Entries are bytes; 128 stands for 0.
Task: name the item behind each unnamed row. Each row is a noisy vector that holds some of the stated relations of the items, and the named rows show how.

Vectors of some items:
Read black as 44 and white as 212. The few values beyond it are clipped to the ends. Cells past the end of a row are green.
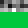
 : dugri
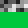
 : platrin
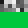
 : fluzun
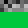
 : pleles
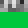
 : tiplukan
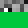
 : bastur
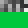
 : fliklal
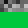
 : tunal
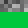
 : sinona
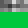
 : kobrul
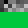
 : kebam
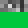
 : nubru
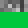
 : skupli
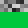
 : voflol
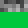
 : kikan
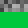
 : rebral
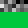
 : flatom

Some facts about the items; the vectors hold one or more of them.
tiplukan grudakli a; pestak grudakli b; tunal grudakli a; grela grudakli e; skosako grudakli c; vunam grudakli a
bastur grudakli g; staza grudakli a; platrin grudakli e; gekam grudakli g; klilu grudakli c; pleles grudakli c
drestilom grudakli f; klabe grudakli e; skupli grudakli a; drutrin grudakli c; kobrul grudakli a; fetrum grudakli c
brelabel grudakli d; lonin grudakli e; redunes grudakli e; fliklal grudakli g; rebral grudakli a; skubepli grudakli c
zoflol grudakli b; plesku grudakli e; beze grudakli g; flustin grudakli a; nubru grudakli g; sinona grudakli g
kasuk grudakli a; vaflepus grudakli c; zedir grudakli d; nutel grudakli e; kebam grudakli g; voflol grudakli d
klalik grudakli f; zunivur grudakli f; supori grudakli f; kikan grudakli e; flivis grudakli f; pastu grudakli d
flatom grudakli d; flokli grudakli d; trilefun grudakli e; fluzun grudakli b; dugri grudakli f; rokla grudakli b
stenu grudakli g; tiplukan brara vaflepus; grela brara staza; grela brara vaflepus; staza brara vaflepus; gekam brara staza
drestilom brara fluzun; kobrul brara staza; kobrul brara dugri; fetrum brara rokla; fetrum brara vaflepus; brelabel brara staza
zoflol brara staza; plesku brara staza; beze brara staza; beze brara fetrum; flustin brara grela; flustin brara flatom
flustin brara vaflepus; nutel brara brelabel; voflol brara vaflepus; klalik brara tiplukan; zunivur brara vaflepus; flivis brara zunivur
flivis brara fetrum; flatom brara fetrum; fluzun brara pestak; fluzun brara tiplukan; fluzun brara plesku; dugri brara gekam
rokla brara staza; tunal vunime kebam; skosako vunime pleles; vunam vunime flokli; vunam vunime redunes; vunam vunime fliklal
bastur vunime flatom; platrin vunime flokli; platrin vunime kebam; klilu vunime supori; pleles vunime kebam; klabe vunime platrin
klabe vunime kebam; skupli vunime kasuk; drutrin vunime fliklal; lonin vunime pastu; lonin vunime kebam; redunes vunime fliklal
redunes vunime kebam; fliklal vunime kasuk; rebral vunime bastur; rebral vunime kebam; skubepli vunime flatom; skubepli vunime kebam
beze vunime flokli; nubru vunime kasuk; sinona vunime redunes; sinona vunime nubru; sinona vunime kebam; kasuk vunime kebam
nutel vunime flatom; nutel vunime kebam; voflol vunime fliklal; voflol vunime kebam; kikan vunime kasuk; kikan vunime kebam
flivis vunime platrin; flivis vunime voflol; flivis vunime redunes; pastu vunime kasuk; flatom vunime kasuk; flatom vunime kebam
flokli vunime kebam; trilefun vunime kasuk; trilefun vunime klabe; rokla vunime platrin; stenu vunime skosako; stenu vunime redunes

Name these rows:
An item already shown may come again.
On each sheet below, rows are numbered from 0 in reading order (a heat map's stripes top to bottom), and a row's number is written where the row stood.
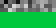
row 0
flokli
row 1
pestak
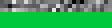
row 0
gekam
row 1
stenu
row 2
flatom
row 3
flustin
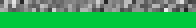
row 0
tiplukan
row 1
skosako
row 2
klilu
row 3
zunivur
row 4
vaflepus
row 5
vunam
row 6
fetrum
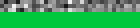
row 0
platrin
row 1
beze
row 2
gekam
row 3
lonin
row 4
rebral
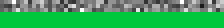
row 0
plesku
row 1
klalik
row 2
redunes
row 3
vaflepus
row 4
stenu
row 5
skubepli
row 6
plesku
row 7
rokla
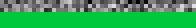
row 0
nutel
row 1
flivis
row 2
drestilom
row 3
kebam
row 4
flatom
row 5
kebam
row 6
klabe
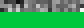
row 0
kasuk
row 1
trilefun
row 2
drutrin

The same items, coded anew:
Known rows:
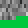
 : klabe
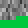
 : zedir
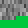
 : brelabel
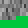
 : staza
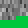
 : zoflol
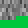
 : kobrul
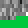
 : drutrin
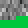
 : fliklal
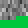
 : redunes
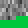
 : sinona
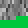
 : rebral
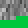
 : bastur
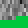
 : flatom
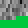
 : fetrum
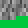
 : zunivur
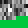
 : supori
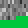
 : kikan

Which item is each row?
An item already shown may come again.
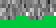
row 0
lonin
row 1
drutrin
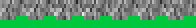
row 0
voflol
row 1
vunam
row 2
skupli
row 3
stenu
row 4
vaflepus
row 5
flustin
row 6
gekam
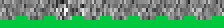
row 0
gekam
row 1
pleles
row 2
klilu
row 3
beze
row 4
drestilom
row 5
skosako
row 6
flivis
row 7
rebral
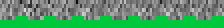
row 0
flatom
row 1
rokla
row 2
fetrum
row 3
bastur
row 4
nutel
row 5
pestak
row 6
dugri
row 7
zunivur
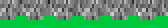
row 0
vunam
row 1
trilefun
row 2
stenu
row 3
skubepli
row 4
trilefun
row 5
stenu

